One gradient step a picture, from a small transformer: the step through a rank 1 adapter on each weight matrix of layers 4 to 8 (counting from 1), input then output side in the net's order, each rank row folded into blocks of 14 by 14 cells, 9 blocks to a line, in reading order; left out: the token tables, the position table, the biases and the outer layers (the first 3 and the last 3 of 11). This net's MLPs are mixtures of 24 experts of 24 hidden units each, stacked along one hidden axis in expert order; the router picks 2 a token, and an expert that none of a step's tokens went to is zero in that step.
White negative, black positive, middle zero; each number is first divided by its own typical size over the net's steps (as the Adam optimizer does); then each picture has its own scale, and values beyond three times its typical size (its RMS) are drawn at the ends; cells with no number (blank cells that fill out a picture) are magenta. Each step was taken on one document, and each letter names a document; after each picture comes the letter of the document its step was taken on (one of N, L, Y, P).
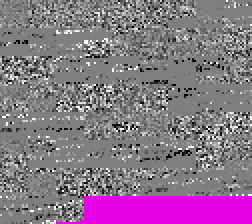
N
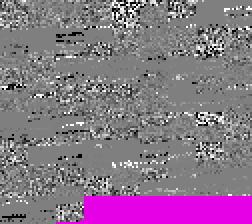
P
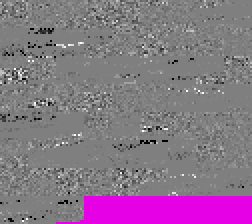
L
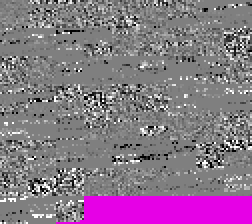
N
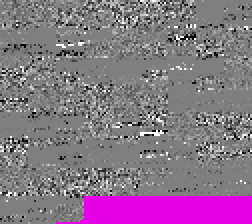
P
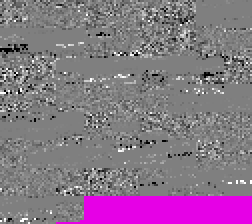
L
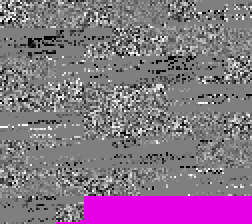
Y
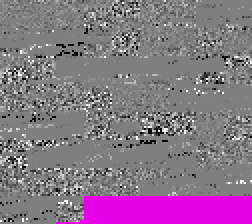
L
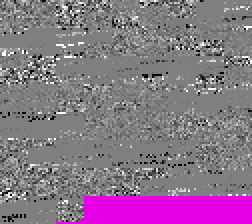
P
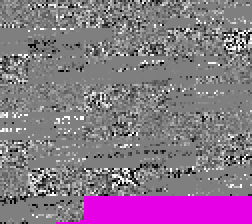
N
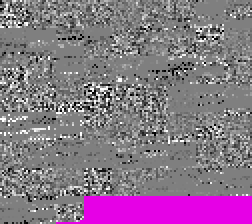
Y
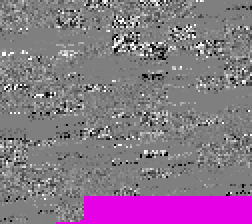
P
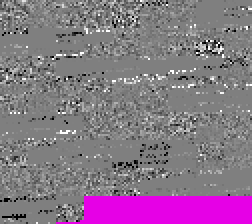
P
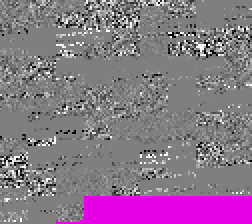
P
